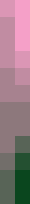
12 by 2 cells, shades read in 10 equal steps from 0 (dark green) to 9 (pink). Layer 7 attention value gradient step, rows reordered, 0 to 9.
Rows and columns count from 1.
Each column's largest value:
8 9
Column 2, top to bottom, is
9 9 9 8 7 6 5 5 3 1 0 0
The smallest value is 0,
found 2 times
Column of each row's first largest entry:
2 2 2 2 2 1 1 1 1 1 1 1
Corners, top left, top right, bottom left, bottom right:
8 9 3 0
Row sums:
17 16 16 15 13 12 10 10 8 5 3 3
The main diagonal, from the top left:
8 9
